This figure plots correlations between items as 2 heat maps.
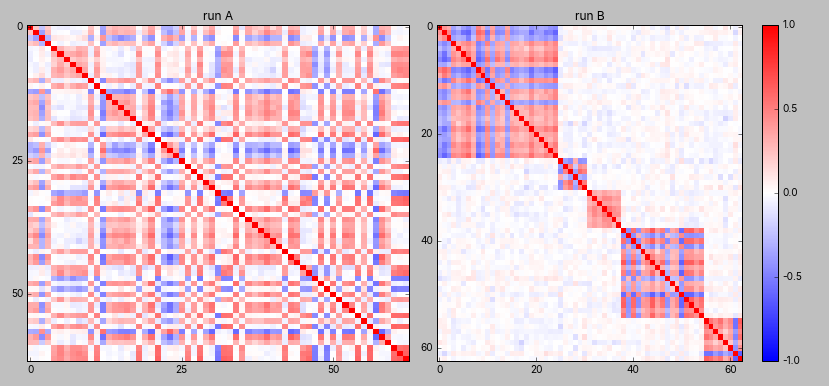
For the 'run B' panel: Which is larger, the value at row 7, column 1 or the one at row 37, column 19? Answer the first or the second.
the second
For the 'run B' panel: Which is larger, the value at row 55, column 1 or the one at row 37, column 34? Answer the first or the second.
the second
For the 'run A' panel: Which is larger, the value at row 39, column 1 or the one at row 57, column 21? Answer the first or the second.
the first
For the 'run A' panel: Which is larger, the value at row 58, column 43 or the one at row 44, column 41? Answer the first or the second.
the first
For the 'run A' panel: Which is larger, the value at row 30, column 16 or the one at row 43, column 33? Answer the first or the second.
the first
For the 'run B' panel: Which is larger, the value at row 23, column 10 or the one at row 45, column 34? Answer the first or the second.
the first
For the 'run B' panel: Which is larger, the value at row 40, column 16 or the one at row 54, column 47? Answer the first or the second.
the first
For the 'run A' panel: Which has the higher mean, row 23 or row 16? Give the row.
16
